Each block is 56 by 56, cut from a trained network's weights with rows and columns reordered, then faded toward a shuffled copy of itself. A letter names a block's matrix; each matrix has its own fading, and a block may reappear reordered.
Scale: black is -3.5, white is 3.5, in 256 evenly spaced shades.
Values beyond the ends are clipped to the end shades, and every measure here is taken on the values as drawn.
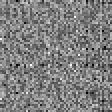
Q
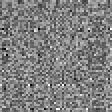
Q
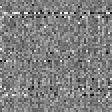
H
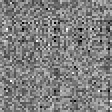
Q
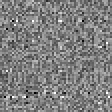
Q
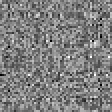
Q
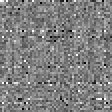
H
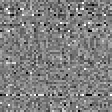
H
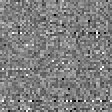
H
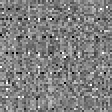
H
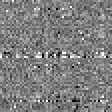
H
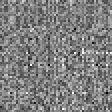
Q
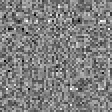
Q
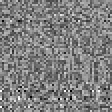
Q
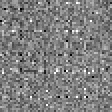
H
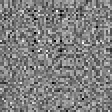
Q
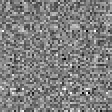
Q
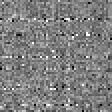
H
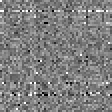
H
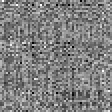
Q
